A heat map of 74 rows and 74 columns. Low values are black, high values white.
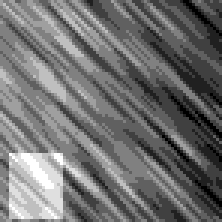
Slope: up to the left. Grain: diagonal, down to the right. Ninth with the highest average: bottom left. Odd patch: higher, in the bottom left.
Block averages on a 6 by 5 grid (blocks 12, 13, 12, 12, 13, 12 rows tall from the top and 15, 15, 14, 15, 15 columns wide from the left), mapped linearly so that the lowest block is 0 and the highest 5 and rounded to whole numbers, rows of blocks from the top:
33210 | 33210 | 33210 | 33210 | 54320 | 53211
